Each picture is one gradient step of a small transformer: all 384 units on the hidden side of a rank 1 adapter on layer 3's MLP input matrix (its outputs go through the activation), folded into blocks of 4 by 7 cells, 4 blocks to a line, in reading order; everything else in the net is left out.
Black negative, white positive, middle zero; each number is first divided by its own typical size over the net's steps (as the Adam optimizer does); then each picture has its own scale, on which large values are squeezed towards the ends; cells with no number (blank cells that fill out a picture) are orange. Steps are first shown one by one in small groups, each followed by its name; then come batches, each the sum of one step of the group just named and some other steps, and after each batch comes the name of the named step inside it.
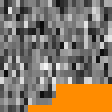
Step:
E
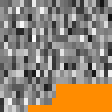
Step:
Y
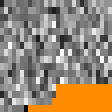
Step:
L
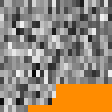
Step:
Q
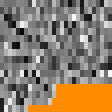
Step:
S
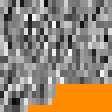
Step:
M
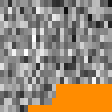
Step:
Y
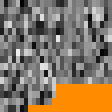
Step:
E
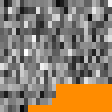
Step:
E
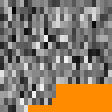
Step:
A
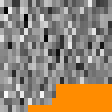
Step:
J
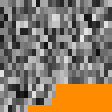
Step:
A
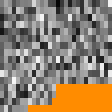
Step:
A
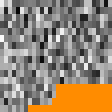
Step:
J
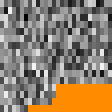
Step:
J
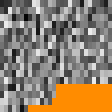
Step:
J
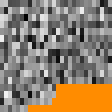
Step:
J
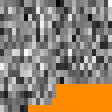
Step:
J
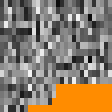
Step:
A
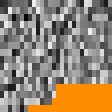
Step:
J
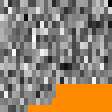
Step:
J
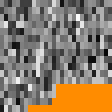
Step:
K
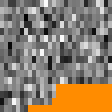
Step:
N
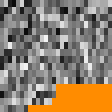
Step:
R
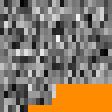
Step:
K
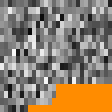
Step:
N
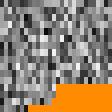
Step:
N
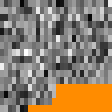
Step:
K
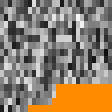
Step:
K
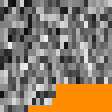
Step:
R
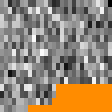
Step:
N
